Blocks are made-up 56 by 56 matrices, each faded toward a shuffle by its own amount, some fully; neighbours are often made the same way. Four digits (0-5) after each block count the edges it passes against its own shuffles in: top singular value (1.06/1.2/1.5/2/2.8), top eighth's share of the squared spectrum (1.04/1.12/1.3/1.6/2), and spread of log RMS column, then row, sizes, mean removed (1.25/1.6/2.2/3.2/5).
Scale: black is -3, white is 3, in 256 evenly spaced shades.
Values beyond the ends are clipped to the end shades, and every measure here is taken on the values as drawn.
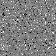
1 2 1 1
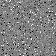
1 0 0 0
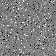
0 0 0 0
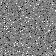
0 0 0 0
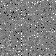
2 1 1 0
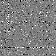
2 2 1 2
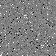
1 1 0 0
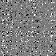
2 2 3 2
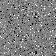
1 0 0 0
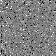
1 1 0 0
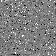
0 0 0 0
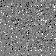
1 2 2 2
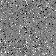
1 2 1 0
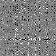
2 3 3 2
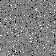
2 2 1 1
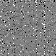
2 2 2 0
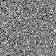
3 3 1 2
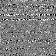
2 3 0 3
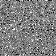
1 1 0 2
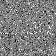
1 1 0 1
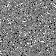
0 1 0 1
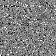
0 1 0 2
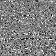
1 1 0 2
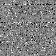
1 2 0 2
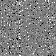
2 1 1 0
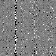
3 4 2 1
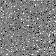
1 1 1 1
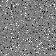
0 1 1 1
